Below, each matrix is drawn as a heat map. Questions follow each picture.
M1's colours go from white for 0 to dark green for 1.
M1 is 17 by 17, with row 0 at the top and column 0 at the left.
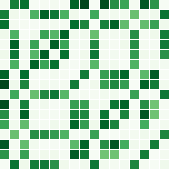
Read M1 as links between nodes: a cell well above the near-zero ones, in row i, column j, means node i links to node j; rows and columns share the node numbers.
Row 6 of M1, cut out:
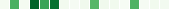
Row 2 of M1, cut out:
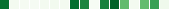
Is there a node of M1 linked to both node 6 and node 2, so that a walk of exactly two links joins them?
no
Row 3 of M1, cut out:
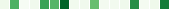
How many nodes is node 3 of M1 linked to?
7
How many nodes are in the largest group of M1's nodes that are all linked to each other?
8
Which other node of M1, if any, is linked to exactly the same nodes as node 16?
node 6
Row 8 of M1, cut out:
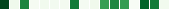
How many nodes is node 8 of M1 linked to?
8
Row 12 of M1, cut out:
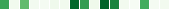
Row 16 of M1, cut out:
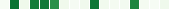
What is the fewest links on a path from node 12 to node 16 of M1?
3
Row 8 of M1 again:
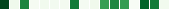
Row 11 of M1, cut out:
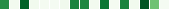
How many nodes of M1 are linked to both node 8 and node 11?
7
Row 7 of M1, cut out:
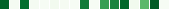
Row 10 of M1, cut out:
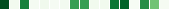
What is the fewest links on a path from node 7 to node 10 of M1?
1
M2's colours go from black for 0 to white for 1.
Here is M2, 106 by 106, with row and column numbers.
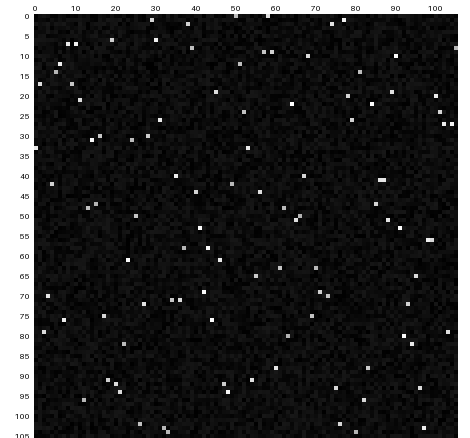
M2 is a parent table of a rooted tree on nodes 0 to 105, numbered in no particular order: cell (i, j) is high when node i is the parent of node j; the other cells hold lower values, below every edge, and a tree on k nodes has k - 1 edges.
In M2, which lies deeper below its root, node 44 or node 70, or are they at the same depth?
node 70
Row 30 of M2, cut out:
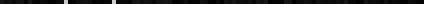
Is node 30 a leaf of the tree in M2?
no
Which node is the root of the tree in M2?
72
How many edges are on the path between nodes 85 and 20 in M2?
3
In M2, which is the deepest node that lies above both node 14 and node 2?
26
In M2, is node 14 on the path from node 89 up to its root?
no
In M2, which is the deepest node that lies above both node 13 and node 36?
93
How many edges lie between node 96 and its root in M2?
2
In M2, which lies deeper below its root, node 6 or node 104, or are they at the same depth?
node 6
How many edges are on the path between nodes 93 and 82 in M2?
2
